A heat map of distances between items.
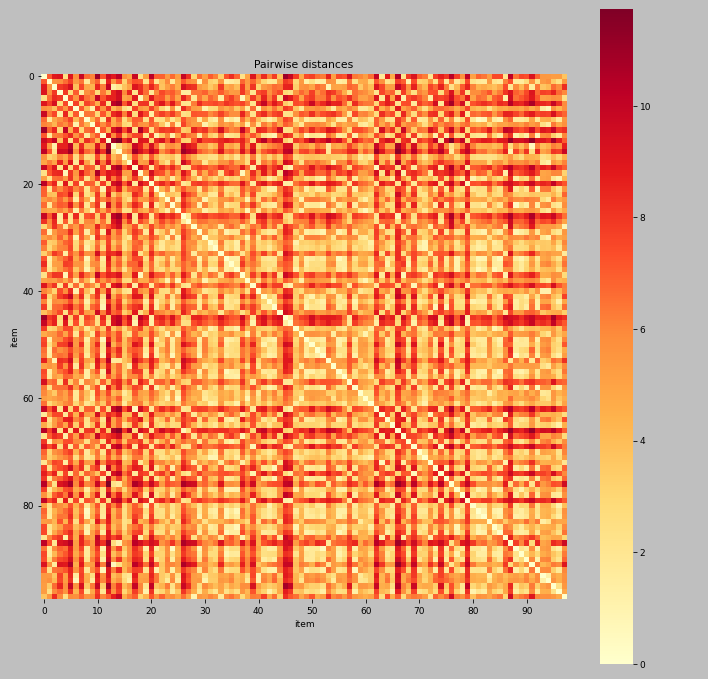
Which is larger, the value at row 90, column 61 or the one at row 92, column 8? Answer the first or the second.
the first
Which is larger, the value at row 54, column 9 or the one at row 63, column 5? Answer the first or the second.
the second
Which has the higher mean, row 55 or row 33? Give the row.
33
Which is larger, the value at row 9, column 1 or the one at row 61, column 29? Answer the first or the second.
the first
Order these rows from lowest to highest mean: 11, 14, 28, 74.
11, 28, 74, 14
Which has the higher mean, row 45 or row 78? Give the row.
45
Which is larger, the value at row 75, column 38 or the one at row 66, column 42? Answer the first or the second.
the second
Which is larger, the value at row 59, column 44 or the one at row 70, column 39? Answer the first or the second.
the second
